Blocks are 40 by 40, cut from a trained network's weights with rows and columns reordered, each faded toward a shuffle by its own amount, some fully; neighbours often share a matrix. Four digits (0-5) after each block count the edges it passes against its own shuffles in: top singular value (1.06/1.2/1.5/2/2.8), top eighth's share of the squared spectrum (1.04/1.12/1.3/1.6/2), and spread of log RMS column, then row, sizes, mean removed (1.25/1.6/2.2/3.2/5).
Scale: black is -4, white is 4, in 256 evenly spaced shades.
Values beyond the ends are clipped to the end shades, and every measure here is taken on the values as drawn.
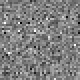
2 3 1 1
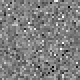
0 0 0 0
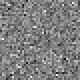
1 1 0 0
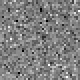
0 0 0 0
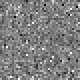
0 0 0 0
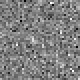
0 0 0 0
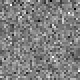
1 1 0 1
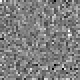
2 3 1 2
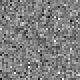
0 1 0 0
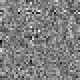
2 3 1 2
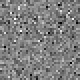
1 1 0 1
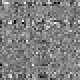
3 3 0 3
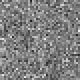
2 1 0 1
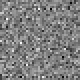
1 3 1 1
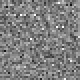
2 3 0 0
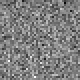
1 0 0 0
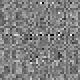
3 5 1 2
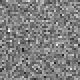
1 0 0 0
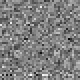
3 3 1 1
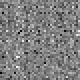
2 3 0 2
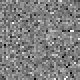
1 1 0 1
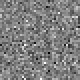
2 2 0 1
